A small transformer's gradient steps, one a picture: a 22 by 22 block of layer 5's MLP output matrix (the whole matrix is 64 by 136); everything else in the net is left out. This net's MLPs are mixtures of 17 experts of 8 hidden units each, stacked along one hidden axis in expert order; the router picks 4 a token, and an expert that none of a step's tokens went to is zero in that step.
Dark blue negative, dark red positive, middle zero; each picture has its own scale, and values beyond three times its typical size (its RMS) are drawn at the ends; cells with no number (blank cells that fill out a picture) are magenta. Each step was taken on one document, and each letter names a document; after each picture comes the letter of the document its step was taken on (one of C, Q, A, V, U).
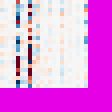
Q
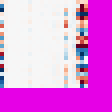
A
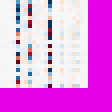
Q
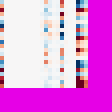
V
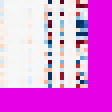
V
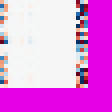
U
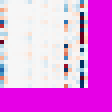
A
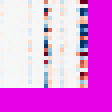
V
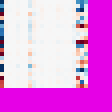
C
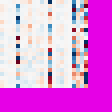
Q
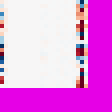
C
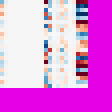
V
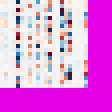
Q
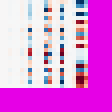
V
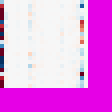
C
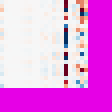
A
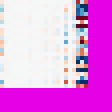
A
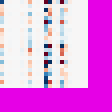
V
